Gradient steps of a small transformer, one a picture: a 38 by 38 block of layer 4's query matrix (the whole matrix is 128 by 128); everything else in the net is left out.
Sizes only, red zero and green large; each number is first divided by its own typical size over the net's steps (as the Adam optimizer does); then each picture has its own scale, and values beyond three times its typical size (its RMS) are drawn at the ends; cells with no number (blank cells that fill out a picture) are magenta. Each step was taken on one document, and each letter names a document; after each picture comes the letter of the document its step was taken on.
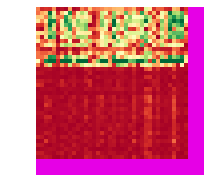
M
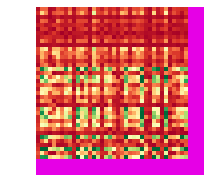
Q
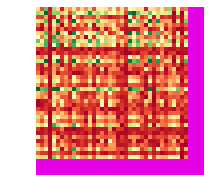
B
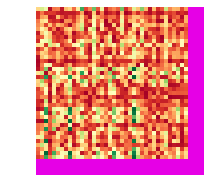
Q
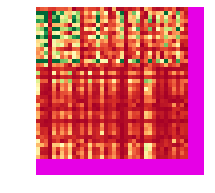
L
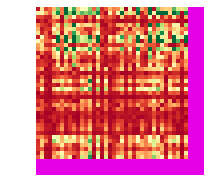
B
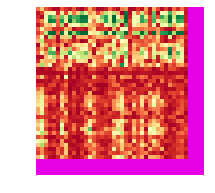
M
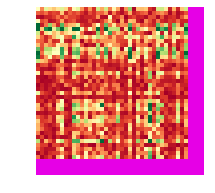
B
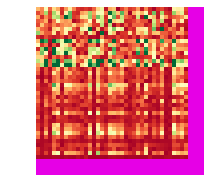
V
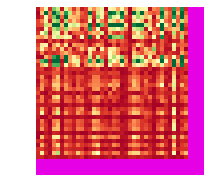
V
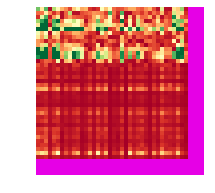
L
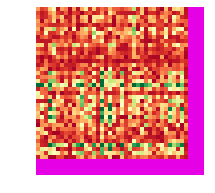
Q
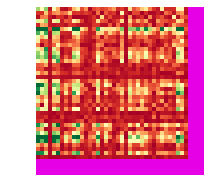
L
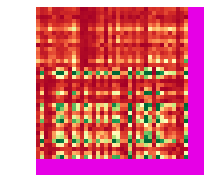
B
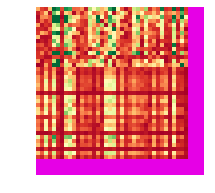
V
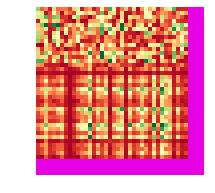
L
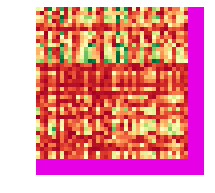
M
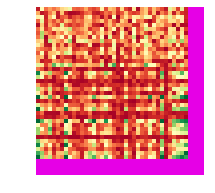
M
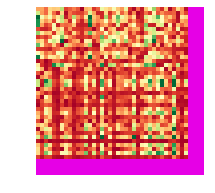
M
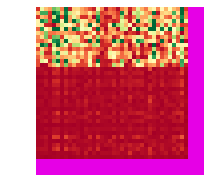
V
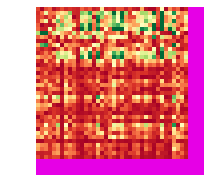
V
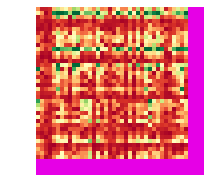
B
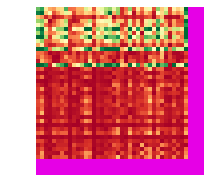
B
